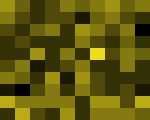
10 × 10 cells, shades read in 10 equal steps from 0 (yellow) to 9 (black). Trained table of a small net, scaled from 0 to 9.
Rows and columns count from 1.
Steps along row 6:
down up down down down up same down up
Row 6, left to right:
6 4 8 7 6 4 7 7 4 7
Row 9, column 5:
4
